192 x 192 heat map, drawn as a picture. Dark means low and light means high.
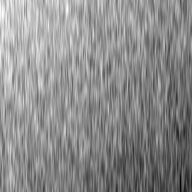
Slope: up to the top left. Grain: streaks running down. Mirror symmetry: none. Ninth with the highest average: top left. Ninth with the lowest average: bottom right. Histogram: bell-shaped.
